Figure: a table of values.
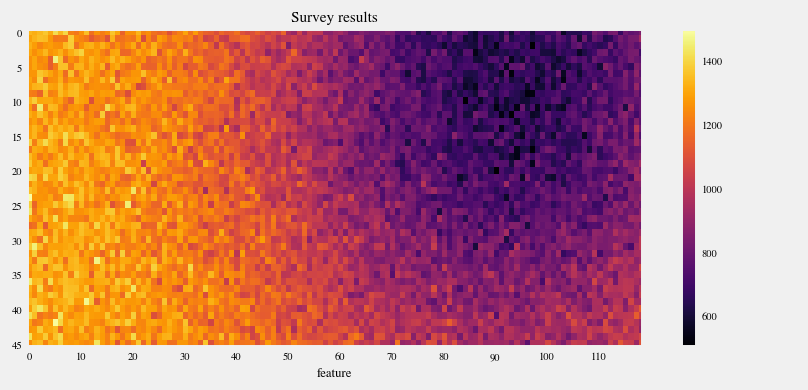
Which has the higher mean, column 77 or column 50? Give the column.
50
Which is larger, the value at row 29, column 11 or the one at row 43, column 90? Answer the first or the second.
the first
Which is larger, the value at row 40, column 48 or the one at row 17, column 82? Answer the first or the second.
the first
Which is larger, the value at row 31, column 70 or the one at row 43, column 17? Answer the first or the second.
the second
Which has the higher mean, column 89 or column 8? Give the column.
8
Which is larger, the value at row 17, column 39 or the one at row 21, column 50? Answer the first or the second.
the first
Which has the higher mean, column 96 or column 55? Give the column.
55
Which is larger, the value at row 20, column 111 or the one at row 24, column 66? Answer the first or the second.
the second
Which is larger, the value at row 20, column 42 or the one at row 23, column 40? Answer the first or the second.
the second
